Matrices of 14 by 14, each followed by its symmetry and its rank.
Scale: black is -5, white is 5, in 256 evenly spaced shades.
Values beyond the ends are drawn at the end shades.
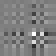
symmetric, rank one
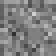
antisymmetric, full rank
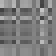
neither, rank one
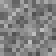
symmetric, full rank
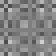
symmetric, rank two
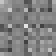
symmetric, rank two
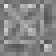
symmetric, rank three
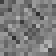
symmetric, full rank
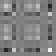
symmetric, rank one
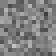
antisymmetric, full rank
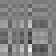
neither, rank one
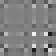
symmetric, rank one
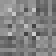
symmetric, rank three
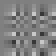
symmetric, rank one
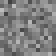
antisymmetric, full rank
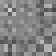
symmetric, rank three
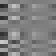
neither, rank one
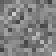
symmetric, full rank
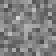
symmetric, full rank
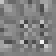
symmetric, rank three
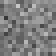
antisymmetric, full rank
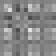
symmetric, rank two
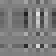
neither, rank one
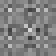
symmetric, rank two
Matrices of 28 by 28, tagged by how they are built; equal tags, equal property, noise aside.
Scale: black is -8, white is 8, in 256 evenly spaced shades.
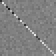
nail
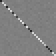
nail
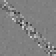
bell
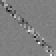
bell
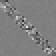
bell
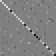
nail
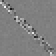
bell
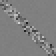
bell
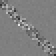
bell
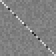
nail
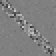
bell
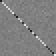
nail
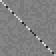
nail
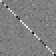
nail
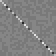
nail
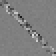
bell
